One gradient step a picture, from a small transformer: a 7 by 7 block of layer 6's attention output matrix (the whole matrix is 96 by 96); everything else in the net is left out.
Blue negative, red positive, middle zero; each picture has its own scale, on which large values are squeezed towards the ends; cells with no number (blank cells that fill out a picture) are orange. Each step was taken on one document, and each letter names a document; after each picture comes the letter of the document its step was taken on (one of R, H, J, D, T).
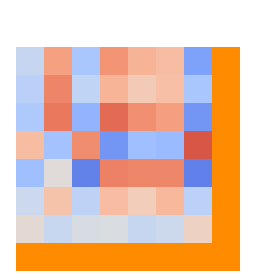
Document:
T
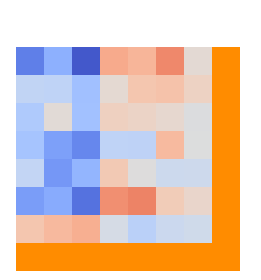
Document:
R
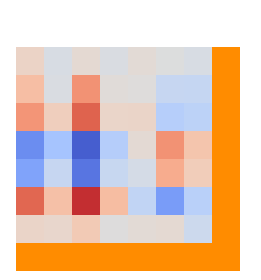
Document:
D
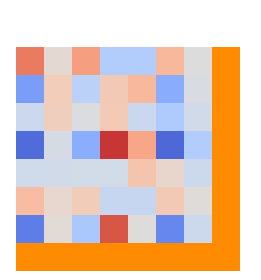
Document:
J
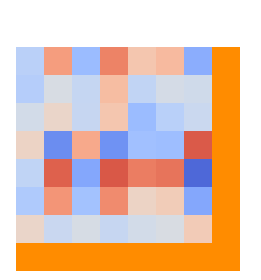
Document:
T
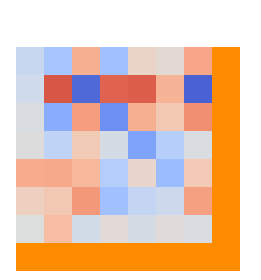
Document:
T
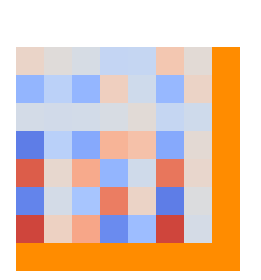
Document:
J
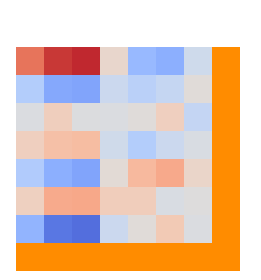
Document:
R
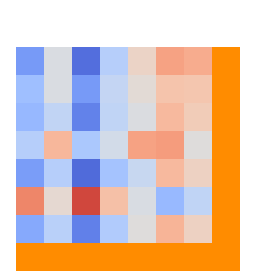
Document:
D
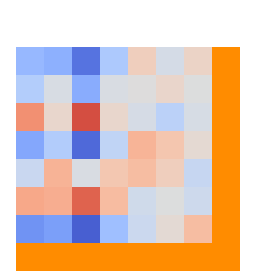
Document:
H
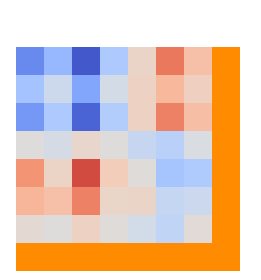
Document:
D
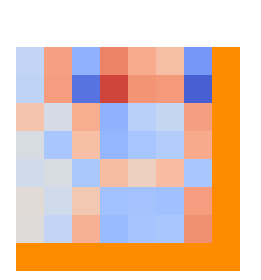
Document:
T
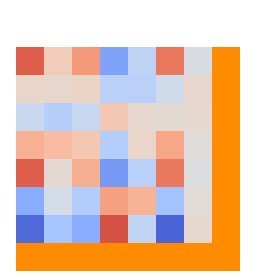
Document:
J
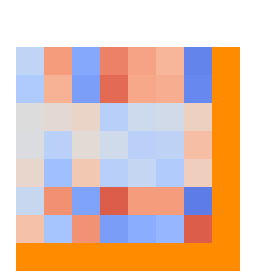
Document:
T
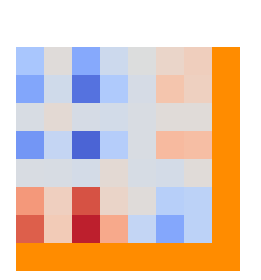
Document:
D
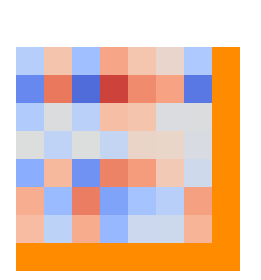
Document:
T
